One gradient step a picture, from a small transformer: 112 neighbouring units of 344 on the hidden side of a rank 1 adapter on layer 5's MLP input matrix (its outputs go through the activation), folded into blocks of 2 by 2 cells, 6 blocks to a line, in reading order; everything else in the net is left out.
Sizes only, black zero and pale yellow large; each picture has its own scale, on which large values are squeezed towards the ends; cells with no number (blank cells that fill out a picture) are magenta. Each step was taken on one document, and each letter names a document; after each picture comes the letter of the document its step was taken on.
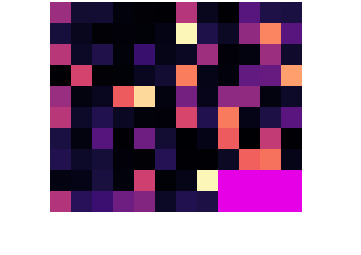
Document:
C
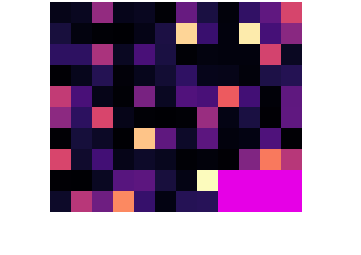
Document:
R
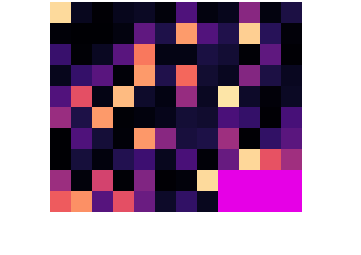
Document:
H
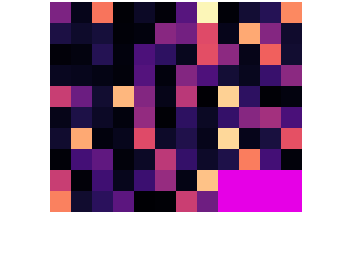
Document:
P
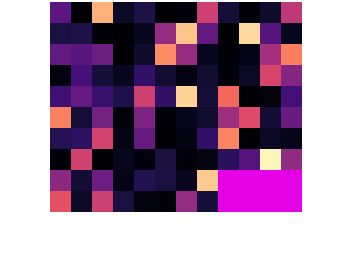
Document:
P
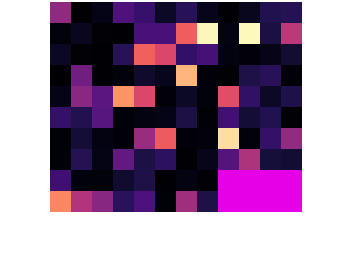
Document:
H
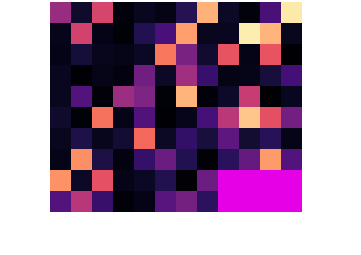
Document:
P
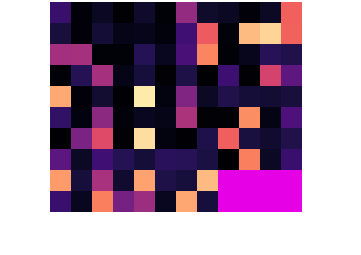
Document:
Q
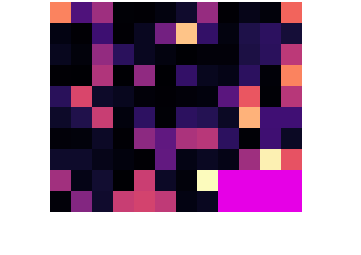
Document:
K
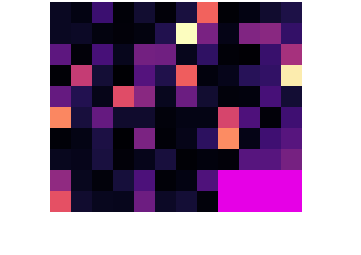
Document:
C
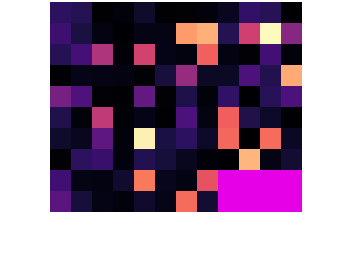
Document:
C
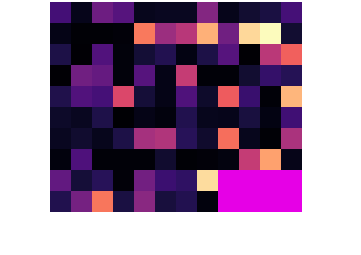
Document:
H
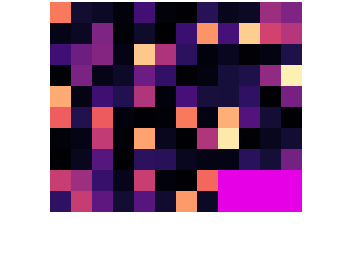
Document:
C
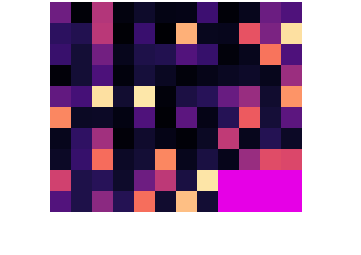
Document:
Q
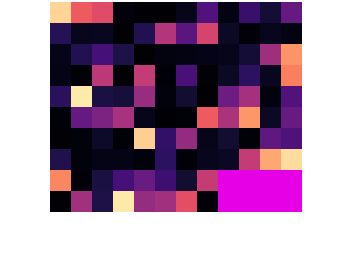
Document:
K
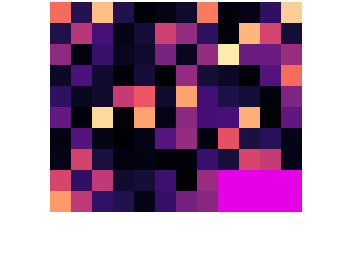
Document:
P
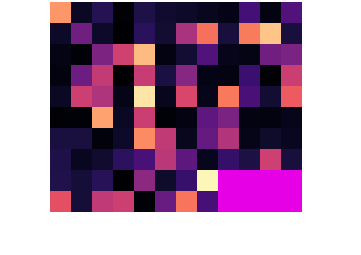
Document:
H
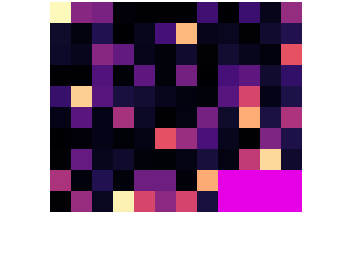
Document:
K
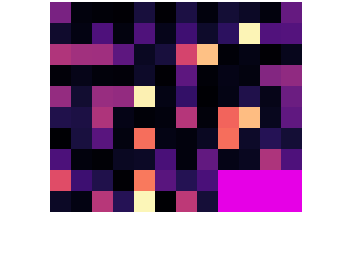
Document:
Q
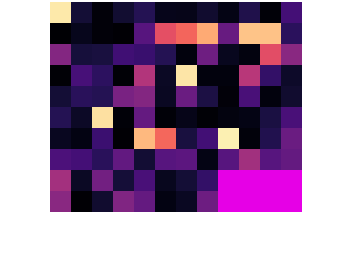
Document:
H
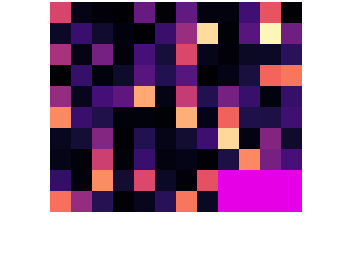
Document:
C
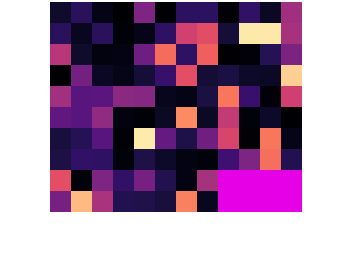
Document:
C
